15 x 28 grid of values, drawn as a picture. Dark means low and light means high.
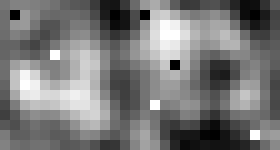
On average the colour sits 50% of the way up the scale. The field is mottled with small blotches. The halves do not mirror each other. The ninth with the lowest average is the bottom right. Six lone cells stand out: three far higher and three far lower than their neighbours. The histogram is bell-shaped. No row or column stands out.
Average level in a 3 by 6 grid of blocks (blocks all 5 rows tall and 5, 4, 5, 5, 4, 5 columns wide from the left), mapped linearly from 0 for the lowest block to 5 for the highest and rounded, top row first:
221531 | 452412 | 232202
